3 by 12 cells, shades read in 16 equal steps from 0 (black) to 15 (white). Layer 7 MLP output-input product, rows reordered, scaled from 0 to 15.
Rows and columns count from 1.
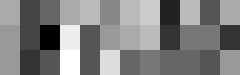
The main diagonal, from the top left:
10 4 5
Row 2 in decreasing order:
14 11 10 9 9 7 7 5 4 3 3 0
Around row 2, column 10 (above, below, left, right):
11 6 3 7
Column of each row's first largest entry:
8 4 4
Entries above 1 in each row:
12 11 12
